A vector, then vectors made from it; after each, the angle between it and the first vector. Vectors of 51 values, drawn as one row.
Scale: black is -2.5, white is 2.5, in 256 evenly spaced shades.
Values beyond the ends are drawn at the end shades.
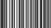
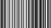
partly aligned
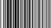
nearly opposite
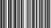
orthogonal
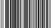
partly opposed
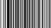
nearly opposite
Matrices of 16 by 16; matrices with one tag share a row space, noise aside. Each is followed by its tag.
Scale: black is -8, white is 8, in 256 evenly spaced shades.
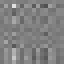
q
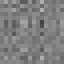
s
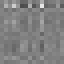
s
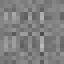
s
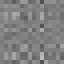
s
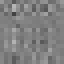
q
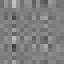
q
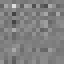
q
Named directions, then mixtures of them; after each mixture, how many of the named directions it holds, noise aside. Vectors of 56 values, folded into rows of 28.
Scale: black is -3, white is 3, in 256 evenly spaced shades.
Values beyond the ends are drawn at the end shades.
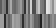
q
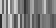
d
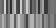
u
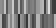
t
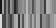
two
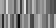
three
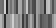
three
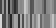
one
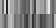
three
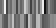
two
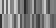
one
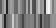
two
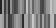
three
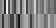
three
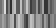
one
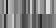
three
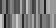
three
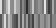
three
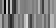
three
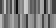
three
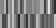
one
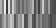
three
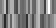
two
